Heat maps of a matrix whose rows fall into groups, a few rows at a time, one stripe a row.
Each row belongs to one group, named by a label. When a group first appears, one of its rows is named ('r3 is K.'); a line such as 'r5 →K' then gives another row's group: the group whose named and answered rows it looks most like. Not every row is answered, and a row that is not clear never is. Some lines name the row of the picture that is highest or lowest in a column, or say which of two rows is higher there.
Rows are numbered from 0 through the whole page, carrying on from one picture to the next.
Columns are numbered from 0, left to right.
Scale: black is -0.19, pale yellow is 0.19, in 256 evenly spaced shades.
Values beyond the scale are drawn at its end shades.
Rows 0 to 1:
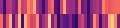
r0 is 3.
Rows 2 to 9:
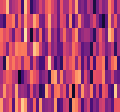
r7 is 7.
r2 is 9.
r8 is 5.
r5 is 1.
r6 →3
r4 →9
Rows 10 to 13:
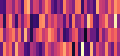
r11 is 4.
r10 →3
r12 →9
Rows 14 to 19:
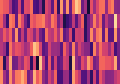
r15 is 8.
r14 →7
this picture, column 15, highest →16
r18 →4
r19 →1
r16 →5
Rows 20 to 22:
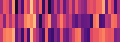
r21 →3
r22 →7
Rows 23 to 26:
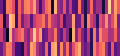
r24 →4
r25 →1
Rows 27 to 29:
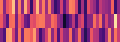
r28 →8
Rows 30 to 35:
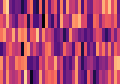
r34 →9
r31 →7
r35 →9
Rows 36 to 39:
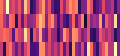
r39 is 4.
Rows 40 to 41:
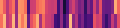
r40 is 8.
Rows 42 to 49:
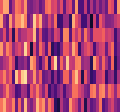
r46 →7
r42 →9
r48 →7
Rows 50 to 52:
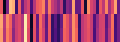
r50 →4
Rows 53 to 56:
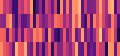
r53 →7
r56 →9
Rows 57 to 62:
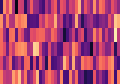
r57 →7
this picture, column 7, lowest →61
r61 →4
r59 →8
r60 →1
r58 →9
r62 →9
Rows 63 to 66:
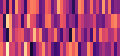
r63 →5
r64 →3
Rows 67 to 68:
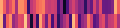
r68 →4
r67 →8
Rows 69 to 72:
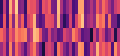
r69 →5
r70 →5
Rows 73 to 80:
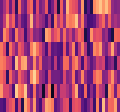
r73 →7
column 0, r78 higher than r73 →Yes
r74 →7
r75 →5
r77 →1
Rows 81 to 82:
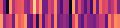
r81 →1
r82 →9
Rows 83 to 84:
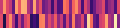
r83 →1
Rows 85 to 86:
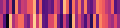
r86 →1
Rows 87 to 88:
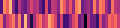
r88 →9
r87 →7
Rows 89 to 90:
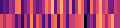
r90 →7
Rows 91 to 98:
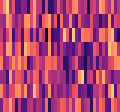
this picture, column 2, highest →91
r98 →7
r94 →3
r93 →4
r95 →9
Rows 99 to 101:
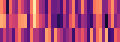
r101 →5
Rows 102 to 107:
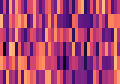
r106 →8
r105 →4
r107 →3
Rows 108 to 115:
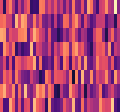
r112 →1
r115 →4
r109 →1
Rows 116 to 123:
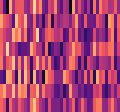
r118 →9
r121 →3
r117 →9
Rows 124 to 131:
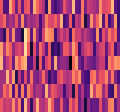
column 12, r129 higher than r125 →No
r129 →7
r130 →5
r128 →9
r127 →4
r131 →9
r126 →3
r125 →5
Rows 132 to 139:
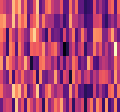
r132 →9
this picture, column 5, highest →139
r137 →1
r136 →4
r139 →5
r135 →8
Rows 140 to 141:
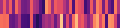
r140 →5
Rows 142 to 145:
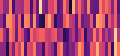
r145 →5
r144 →8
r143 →3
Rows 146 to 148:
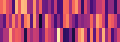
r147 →3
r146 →1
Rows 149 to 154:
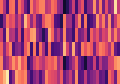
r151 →3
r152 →4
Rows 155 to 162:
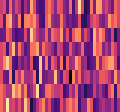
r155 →5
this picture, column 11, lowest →159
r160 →1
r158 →8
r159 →7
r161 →9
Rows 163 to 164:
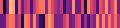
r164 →3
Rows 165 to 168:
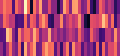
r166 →7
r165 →1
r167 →3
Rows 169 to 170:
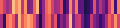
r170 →3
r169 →9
